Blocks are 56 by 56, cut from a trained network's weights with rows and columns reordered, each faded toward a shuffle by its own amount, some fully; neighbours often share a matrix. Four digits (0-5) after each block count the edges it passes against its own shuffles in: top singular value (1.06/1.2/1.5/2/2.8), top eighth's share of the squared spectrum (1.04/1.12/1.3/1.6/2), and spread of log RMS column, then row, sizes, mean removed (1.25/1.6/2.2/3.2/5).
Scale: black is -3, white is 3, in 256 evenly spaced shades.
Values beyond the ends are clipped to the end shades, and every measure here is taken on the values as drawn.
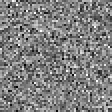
1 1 0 0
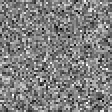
1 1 0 0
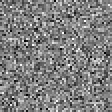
1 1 0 0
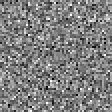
2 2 0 1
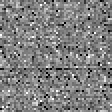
2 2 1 1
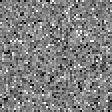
0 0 0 0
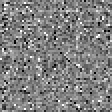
1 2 2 0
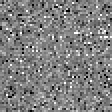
0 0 0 0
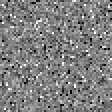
0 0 0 0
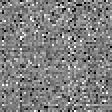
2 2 2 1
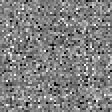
2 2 1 0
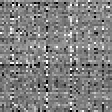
3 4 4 1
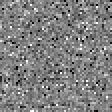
0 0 0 0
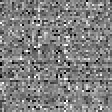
2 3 3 2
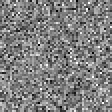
0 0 0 0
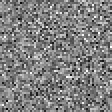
0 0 0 0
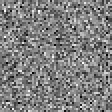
2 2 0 0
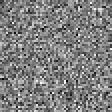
3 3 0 1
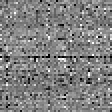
3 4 3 2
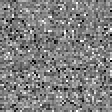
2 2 0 0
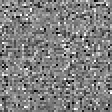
2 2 2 1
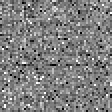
0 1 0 0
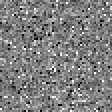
0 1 0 0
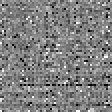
3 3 2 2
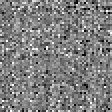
2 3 1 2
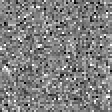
0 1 0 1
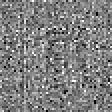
2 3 0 2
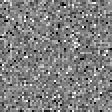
1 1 0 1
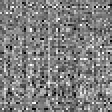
3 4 1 3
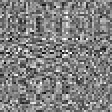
4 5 2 2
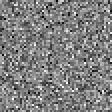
2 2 0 0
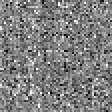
2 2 0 2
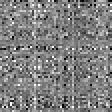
3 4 1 4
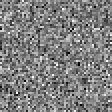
2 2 0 0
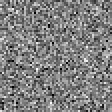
1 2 0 0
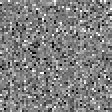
1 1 0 0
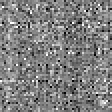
2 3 0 2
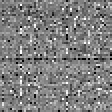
3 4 3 1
